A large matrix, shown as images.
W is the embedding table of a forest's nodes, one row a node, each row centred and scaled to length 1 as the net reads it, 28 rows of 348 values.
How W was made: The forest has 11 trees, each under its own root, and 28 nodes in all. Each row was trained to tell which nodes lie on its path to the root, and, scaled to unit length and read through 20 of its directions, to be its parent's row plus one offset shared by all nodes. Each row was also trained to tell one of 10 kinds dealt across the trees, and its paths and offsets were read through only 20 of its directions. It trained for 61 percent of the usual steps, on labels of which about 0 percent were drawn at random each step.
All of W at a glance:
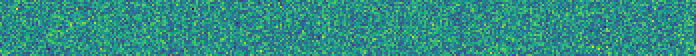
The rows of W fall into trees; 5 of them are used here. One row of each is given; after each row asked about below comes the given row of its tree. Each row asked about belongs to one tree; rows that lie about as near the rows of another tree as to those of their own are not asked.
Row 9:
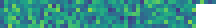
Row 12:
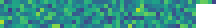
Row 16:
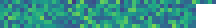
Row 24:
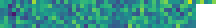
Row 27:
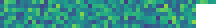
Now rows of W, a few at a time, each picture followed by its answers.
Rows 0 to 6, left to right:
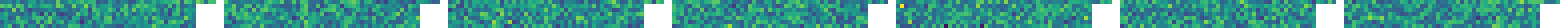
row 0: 24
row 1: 16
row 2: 24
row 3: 16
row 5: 24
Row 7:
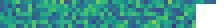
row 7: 9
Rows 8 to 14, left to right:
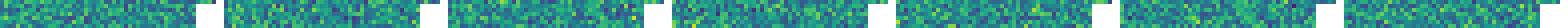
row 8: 12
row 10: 12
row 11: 24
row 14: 16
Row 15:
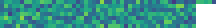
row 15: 12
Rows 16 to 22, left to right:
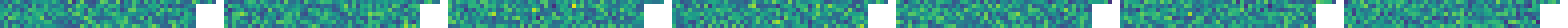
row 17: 9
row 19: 16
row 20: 16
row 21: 12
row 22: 12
